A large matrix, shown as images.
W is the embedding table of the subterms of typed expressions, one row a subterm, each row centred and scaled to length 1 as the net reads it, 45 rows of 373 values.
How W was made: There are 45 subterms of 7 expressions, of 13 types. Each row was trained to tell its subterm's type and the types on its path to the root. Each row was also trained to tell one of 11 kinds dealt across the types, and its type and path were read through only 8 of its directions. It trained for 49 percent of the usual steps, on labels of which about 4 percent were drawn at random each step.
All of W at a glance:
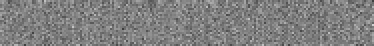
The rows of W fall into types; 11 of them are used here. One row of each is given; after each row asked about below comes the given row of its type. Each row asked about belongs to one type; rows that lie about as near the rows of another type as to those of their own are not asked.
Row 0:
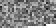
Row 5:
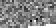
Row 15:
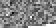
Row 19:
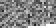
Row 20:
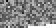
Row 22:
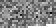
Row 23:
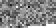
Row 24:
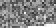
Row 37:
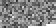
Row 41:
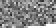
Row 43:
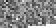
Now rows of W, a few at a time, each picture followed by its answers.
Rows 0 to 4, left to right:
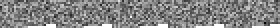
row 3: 0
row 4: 43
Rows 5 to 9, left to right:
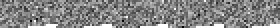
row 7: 24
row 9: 19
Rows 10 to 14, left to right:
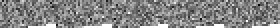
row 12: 20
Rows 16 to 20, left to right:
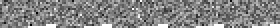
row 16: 43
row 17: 20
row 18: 19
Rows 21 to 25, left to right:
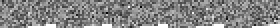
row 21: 41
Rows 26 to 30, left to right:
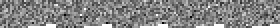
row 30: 37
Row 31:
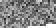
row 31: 15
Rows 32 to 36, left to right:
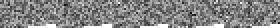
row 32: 20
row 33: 41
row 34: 15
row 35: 19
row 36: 20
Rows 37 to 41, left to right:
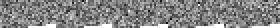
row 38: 37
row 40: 19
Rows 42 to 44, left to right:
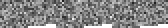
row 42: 24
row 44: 37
